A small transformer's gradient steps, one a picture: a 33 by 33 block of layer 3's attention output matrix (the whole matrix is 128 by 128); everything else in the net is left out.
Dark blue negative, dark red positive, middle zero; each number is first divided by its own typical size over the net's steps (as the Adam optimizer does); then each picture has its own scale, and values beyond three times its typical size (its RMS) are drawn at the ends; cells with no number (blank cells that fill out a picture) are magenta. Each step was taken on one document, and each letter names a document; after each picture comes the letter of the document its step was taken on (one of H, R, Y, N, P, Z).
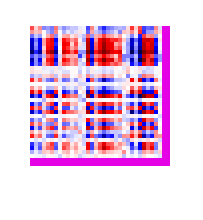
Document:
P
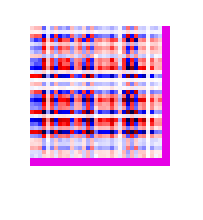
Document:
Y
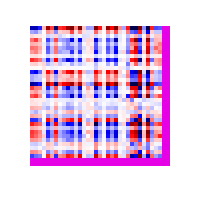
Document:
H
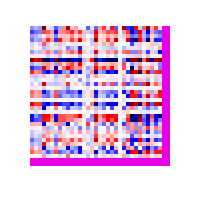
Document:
H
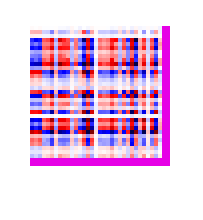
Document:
Y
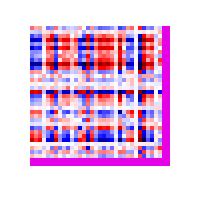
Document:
P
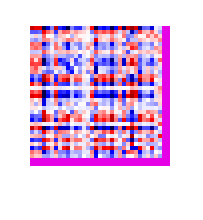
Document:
H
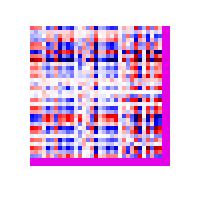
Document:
H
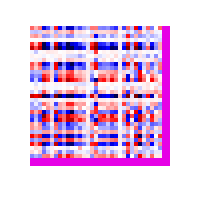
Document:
H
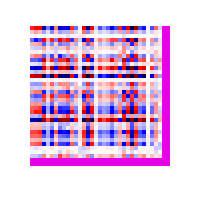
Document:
Y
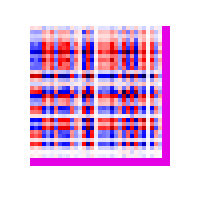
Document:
Y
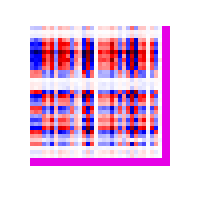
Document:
Y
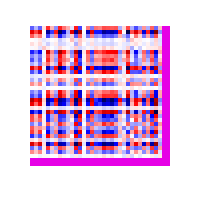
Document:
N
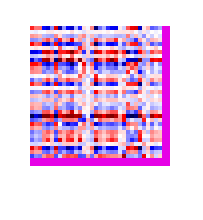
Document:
H
